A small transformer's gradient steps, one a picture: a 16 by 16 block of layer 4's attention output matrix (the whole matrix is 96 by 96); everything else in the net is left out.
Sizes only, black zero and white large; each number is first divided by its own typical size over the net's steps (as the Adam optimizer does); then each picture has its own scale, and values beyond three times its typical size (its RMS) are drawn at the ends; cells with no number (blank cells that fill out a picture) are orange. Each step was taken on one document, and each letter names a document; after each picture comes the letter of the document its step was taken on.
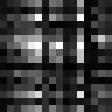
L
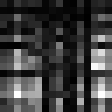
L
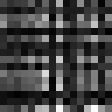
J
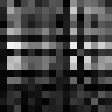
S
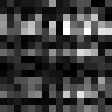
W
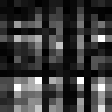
L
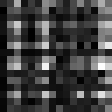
S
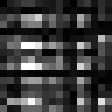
L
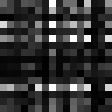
W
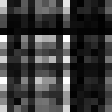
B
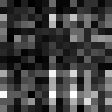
W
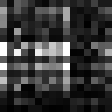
B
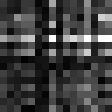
W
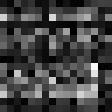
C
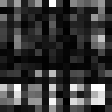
W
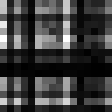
B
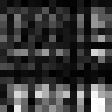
C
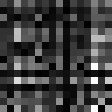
L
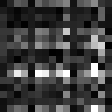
C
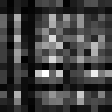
C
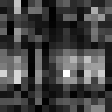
B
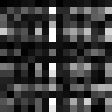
W
